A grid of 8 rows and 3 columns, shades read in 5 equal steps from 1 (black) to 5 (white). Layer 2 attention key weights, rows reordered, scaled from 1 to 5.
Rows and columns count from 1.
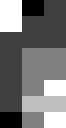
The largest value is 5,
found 4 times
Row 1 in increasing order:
1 2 5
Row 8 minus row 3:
-1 1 3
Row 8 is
1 3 5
